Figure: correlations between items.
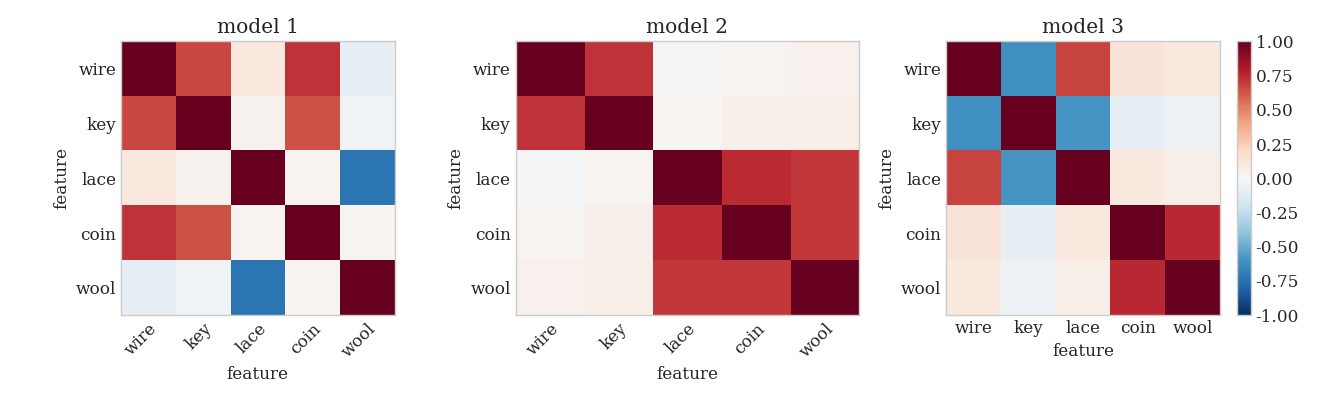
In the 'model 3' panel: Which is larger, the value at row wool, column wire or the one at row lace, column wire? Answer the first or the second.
the second
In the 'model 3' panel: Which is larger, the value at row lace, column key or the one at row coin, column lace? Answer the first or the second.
the second
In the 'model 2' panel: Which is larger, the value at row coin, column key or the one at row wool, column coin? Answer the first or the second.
the second
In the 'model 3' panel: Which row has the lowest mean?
key
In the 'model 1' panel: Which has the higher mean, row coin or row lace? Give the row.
coin
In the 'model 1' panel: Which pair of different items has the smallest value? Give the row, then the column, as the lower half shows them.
wool, lace
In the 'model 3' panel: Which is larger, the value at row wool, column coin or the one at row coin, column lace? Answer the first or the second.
the first
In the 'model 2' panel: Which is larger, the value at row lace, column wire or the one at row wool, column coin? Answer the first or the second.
the second
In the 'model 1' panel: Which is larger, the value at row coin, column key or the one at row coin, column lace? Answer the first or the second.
the first
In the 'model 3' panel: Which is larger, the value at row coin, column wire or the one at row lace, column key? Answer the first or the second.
the first
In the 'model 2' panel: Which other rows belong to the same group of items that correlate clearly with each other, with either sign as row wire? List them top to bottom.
key
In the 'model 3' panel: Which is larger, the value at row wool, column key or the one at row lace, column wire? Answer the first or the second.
the second
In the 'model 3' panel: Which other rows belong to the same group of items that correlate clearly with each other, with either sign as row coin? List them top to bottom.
wool
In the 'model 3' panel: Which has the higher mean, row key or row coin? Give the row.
coin
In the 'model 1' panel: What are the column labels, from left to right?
wire, key, lace, coin, wool
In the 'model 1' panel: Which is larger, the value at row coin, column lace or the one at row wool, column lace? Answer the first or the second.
the first
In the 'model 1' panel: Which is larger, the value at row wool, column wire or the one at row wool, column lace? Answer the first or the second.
the first
